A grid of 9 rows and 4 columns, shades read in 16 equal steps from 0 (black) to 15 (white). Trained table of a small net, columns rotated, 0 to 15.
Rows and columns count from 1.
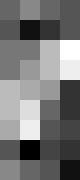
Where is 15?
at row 3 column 4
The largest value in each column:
11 14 11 15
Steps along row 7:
up down down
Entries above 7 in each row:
1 0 2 3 3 2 2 0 1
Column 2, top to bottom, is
8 1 7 9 10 13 14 0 6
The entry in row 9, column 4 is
1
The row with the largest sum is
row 4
